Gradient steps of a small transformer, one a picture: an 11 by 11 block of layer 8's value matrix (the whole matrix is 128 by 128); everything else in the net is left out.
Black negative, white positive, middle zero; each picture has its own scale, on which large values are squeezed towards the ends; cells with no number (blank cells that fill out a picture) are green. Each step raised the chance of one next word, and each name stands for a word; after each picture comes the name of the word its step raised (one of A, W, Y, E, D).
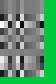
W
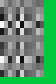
W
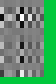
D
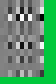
D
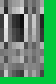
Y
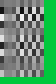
D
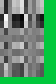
Y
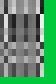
Y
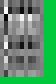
D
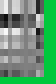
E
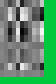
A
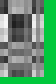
Y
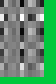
A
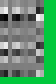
D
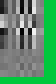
E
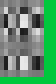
E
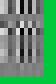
E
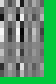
A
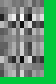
W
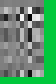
D
